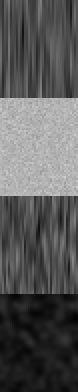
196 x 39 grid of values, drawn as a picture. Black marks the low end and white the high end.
It is made of 4 by 1 panels. Panel 1,1: low, streaked downward. Panel 2,1: high, fine-grained, faint in contrast. Panel 3,1: low, streaked downward. Panel 4,1: very low, blotchy, faint in contrast.
